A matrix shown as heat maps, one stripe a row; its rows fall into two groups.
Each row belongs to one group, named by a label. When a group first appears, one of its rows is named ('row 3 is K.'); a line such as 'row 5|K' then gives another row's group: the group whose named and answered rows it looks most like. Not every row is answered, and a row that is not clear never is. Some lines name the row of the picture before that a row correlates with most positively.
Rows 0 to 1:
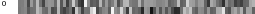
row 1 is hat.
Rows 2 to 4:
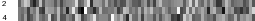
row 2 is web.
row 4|hat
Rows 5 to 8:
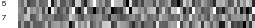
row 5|hat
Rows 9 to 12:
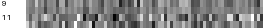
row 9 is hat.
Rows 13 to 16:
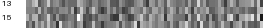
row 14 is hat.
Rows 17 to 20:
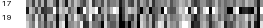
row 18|web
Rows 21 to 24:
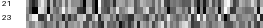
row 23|web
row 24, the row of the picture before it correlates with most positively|20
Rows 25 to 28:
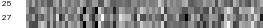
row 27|hat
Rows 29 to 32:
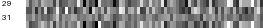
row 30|hat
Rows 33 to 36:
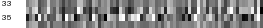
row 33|web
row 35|hat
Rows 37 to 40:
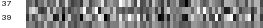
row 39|hat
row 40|hat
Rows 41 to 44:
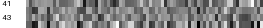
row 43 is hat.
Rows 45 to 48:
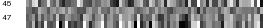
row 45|web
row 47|hat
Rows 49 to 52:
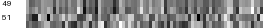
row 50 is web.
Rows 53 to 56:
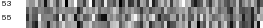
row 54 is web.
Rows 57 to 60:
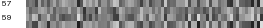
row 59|web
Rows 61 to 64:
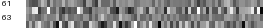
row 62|web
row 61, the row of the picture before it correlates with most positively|58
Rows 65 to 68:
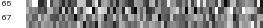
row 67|hat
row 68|web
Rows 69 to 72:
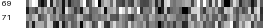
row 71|web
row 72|hat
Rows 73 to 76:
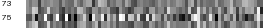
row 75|hat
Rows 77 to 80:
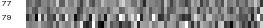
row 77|hat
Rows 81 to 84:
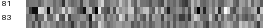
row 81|hat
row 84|hat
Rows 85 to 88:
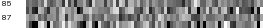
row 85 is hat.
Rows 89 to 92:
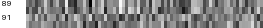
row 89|hat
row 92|web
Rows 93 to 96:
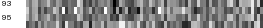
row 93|web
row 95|web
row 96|hat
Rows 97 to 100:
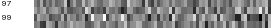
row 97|hat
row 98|web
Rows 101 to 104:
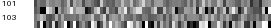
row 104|hat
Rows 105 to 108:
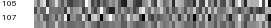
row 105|web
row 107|hat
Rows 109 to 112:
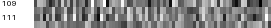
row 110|hat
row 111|hat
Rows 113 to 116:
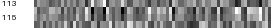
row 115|web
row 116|hat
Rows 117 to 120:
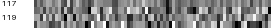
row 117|hat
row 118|hat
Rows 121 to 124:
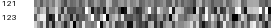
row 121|hat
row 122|web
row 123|web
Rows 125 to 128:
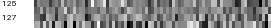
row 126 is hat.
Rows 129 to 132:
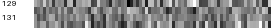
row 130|hat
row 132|web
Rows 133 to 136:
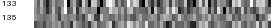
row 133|hat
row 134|hat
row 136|hat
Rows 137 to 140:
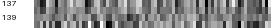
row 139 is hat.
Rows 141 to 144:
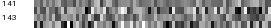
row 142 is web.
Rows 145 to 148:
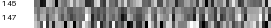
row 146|web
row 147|web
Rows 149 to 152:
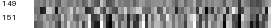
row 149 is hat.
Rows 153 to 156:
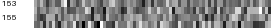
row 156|hat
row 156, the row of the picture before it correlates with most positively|149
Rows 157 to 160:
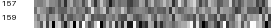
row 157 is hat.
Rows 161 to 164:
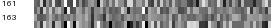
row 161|hat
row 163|web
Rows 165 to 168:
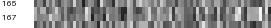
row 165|hat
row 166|web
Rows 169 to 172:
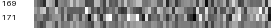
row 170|web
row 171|hat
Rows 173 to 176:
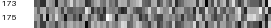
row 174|web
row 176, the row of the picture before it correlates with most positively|169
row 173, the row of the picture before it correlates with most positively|169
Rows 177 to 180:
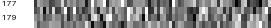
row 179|hat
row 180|web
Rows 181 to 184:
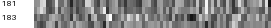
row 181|web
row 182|web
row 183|hat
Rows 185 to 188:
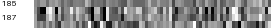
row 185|web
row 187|web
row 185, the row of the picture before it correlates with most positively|181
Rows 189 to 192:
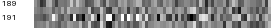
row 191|hat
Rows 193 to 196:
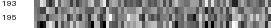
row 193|web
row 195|hat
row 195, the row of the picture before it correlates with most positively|191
